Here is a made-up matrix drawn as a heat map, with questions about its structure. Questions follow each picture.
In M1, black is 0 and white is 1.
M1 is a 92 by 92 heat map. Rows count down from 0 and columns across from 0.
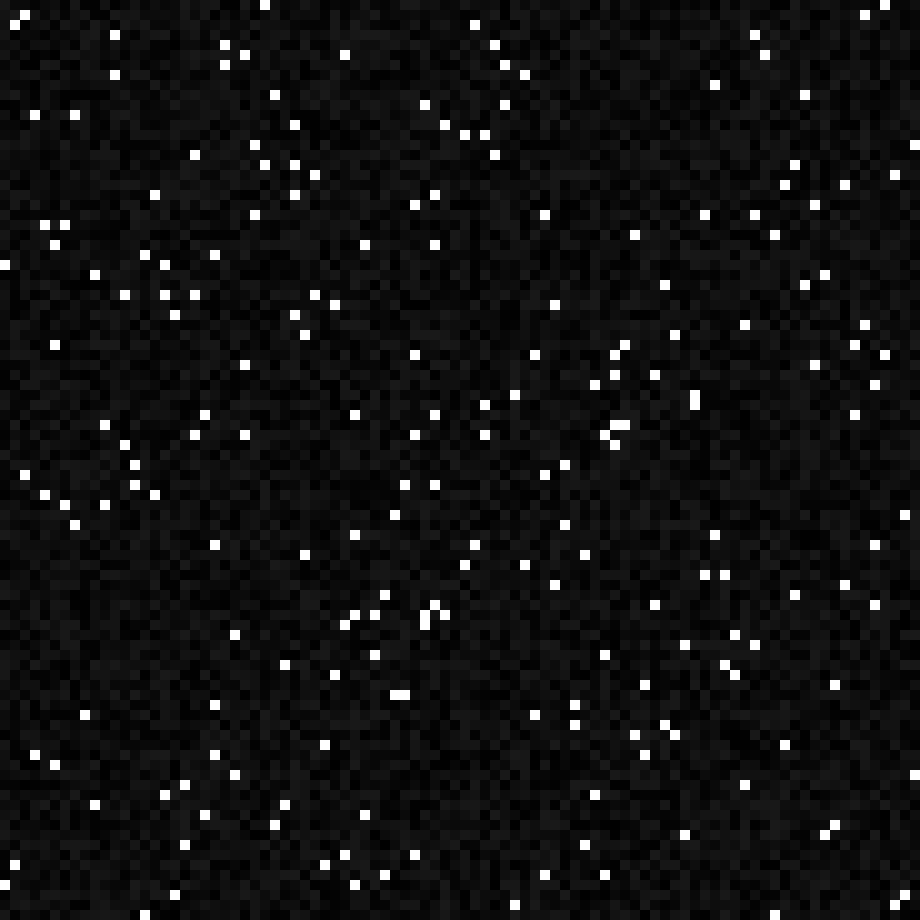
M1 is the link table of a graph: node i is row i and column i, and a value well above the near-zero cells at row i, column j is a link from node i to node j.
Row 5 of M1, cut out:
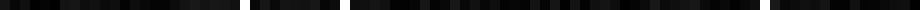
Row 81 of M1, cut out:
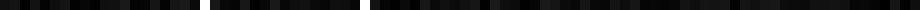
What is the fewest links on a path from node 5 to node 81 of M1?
3
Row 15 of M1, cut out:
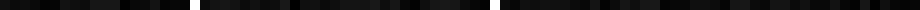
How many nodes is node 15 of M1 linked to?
2
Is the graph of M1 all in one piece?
no
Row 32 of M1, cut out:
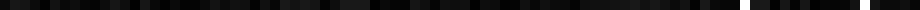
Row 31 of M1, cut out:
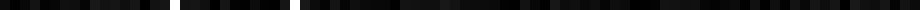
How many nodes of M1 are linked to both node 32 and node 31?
0
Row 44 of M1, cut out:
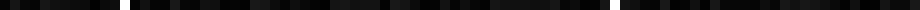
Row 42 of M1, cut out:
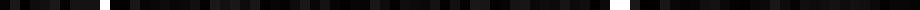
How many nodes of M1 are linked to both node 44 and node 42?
1
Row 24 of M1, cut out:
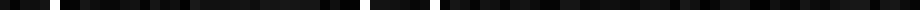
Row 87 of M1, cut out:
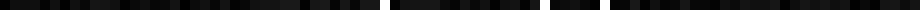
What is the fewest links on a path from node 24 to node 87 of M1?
3
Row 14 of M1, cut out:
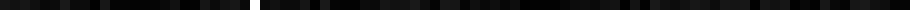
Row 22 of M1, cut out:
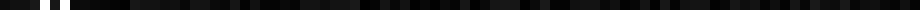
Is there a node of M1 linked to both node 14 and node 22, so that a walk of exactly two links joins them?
no
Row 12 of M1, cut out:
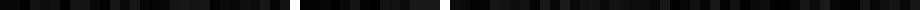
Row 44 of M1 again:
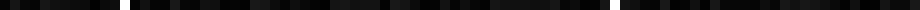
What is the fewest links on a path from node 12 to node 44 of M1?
1
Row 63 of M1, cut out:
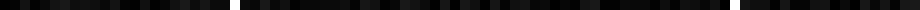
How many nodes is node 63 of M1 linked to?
2
